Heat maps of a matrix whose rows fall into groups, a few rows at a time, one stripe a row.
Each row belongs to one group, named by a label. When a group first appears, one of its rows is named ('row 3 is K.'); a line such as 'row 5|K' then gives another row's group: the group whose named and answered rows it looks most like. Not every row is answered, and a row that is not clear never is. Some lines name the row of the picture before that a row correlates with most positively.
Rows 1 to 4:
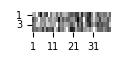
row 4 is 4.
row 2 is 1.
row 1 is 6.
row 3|1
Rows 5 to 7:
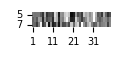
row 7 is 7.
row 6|4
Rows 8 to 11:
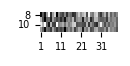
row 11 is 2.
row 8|7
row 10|6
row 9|2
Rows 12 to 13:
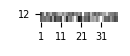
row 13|4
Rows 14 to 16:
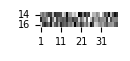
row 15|7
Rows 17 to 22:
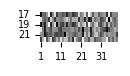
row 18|6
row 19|7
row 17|7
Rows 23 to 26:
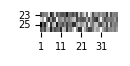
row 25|7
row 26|4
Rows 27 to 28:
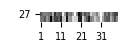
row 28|4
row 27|4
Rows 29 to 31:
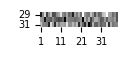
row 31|6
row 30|2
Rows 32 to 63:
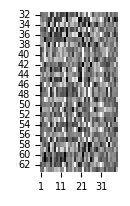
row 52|4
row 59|6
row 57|7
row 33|4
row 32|7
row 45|4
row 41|1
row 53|1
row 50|4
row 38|6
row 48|7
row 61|2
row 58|6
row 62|4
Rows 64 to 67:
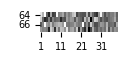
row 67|6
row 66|1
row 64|6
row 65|2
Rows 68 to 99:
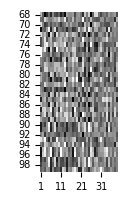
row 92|2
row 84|6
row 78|1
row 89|6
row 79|1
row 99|4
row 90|7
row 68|2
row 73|1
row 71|7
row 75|6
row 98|7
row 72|6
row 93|6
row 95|1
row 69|1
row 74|1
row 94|1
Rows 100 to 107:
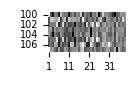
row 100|2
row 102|7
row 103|2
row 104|2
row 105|7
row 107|6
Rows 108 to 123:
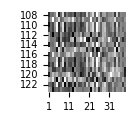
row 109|1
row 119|2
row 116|1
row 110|7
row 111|7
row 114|7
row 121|6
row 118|7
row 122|7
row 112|2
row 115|6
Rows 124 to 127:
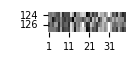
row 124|4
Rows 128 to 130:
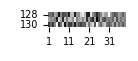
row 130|7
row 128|4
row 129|6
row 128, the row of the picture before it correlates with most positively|126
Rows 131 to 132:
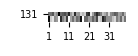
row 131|4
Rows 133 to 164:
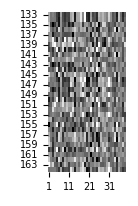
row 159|2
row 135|2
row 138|6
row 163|6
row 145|6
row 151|1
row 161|2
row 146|4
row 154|2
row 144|7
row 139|1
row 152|1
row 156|2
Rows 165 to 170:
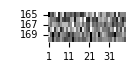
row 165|7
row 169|2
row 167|1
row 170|2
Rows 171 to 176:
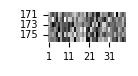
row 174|4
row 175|6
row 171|6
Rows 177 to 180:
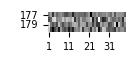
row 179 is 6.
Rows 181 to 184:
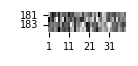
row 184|4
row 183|4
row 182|7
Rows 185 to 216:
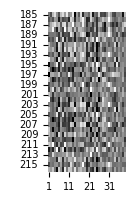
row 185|1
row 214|6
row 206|2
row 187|1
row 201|2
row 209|6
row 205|7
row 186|4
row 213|1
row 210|2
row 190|7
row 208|2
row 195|7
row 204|6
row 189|4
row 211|6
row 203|4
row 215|4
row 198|2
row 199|4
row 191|6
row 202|2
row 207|4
